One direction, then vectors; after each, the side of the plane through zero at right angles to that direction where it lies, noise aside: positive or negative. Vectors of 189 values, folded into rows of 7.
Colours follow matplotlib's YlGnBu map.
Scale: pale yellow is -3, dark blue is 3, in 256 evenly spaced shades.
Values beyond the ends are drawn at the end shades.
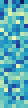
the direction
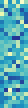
negative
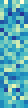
negative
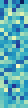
positive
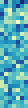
positive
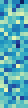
positive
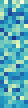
negative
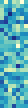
negative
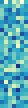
negative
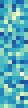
positive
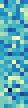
positive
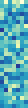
negative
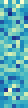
negative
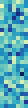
negative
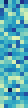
positive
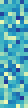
positive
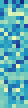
positive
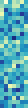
negative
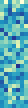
negative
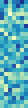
positive
